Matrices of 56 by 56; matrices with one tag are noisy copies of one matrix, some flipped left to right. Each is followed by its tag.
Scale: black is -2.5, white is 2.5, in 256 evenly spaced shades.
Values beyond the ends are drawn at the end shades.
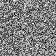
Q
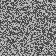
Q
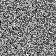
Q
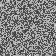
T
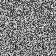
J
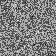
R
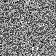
Q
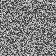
Q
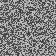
Q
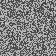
J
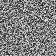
Q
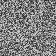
R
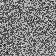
Q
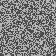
T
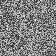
R
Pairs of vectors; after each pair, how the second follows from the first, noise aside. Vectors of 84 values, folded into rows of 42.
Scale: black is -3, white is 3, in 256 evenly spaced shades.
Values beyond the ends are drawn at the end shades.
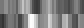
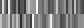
shuffled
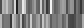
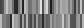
sign-scrambled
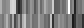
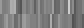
shrunk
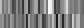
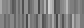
shrunk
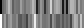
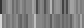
shrunk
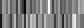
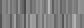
shrunk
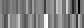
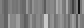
shrunk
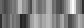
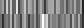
shuffled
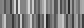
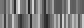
sign-scrambled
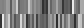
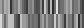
shuffled
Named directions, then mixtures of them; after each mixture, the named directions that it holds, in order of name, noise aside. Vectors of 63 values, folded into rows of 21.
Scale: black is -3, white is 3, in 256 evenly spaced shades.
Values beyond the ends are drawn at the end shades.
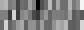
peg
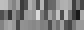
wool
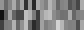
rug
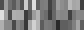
rug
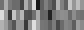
peg, rug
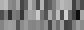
wool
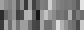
peg, rug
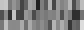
peg, wool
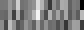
peg, wool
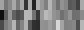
rug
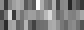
peg, rug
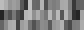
rug, wool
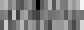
peg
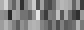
rug, wool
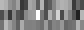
wool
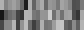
rug, wool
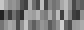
rug, wool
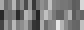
peg, rug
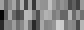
rug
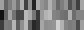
rug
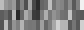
peg, rug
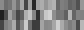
rug
